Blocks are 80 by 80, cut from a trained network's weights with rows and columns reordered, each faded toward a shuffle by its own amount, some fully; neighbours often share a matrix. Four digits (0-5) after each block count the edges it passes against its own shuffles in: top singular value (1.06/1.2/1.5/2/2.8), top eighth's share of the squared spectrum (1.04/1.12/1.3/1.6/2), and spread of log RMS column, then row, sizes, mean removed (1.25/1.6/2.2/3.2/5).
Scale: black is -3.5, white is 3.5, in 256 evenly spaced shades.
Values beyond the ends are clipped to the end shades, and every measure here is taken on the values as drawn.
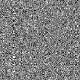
3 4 2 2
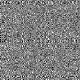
3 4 3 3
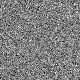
0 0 0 0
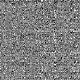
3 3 3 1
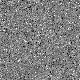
0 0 0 0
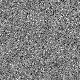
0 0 0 0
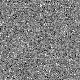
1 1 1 0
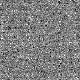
2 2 2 0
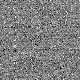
2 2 1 0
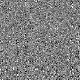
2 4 2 2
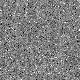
0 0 0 0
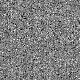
1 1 0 0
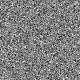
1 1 0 0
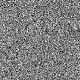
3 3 1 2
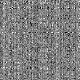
3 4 2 3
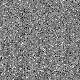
0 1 0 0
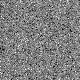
0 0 0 0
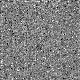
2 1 0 0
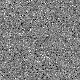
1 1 0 0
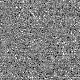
2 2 1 0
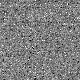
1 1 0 0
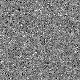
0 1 0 0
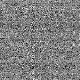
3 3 2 1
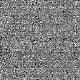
2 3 2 1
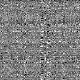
3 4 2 2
